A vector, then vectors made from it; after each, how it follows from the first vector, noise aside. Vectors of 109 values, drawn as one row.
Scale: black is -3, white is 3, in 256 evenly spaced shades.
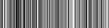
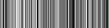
negated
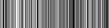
negated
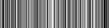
wrapped around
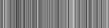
shrunk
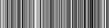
reversed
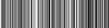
wrapped around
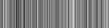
shrunk
